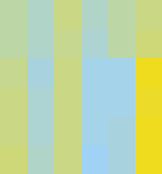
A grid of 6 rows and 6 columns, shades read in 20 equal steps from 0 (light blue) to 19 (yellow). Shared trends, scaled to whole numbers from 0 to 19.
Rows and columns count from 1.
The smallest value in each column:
7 2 9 0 1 10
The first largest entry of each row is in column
3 6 6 6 6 6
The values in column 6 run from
10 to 19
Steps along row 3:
down up down same up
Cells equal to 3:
3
